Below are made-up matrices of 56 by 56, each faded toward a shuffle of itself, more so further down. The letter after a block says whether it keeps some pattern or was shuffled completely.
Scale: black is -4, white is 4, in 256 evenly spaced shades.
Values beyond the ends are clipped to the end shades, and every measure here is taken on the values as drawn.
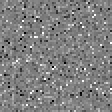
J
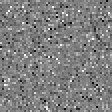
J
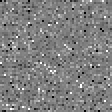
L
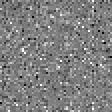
L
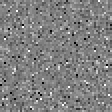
J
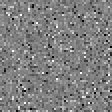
L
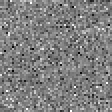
J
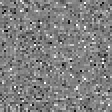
L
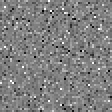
J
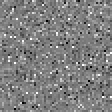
L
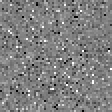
J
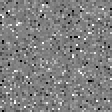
J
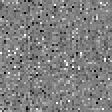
L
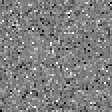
L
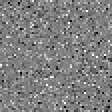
L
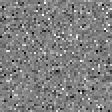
J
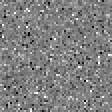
J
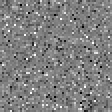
J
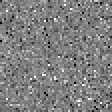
L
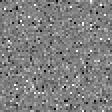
J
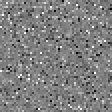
J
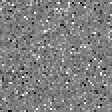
J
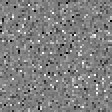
J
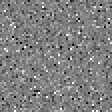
J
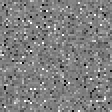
L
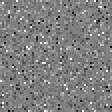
J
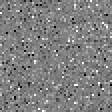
J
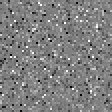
J
